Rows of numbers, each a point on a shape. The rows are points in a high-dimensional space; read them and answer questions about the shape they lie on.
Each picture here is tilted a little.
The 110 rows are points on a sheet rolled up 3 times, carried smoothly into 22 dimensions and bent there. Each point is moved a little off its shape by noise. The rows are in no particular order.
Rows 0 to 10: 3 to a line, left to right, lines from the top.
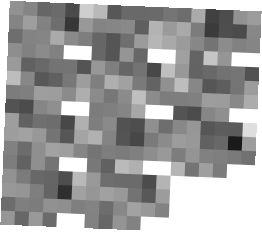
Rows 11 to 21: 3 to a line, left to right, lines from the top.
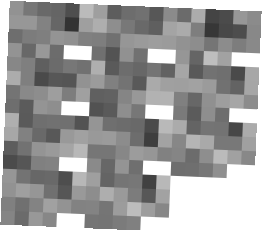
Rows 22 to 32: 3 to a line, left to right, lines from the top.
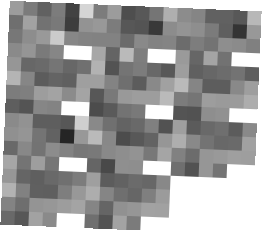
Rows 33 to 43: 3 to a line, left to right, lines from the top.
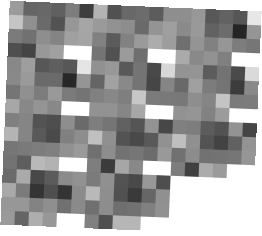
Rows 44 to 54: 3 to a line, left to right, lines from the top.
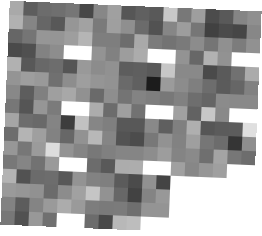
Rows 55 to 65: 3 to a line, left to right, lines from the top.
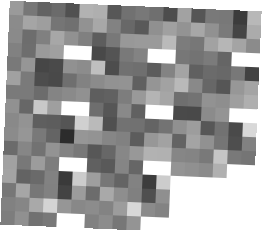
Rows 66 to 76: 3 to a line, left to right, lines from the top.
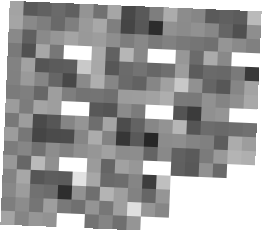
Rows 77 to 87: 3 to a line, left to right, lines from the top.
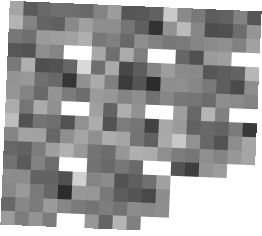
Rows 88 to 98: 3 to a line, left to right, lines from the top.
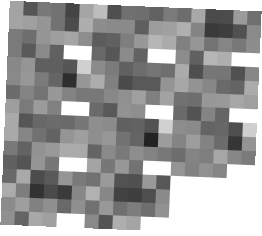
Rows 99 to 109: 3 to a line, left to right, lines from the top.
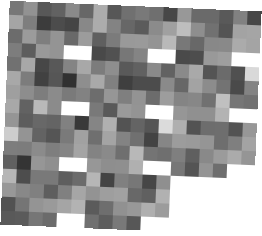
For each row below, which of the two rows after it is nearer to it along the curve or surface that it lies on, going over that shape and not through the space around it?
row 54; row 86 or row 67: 67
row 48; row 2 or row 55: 55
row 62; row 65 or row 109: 109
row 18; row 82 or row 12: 82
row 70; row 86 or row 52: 86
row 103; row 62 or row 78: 78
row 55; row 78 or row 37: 78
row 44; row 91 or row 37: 91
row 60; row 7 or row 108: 108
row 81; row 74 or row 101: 101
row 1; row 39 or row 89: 89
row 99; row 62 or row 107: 107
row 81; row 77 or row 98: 98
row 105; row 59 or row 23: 59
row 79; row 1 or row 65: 1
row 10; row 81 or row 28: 28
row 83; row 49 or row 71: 71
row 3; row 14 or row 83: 14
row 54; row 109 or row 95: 109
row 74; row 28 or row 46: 28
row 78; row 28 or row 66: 28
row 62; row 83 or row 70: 83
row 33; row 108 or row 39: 108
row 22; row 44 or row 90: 90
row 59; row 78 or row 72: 78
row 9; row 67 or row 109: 109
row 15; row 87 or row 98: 98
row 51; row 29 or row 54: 29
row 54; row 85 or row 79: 85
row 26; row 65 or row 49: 65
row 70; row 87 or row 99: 99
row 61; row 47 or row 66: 47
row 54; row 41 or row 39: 41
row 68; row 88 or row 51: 88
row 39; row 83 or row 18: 18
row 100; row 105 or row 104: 105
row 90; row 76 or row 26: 26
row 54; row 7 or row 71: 71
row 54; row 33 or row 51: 33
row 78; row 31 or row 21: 21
